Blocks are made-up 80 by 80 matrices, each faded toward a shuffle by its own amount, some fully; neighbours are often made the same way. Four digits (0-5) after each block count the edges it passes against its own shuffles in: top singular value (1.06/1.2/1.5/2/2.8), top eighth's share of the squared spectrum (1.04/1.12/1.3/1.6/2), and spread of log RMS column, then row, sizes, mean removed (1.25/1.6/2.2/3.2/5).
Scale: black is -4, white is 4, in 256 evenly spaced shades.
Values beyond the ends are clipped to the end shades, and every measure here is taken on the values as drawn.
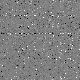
3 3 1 1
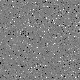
1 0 0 0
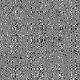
4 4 3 2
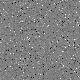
2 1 0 0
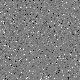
1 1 0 0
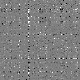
4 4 2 2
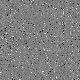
1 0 0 0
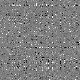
4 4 2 2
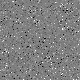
1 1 0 0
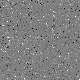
2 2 0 0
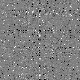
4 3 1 2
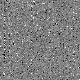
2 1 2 0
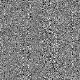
1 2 3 0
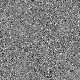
0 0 1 0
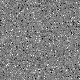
2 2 0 0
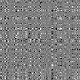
5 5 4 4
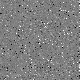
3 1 0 0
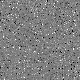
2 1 0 0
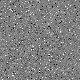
1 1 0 0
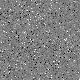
0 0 0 0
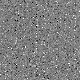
1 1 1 0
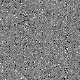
1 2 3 0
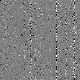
3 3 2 0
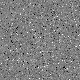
0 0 0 0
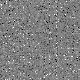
1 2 2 0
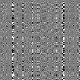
5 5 4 3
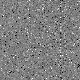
3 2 1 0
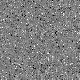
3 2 0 0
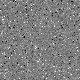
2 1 0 0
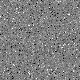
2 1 0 0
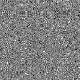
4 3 1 1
